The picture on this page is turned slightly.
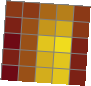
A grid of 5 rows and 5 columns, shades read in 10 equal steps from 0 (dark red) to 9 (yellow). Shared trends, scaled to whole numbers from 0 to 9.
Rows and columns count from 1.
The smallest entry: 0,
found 2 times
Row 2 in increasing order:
1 2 3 6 7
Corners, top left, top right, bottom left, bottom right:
2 2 0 1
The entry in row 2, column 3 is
6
